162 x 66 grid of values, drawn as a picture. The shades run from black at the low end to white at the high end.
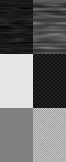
It is made of 3 by 2 panels. Panel 1,1: very low, streaked across, faint in contrast. Panel 1,2: low, streaked across. Panel 2,1: very high, flat. Panel 2,2: very low, checkered, faint in contrast. Panel 3,1: middling, flat. Panel 3,2: high, checkered.
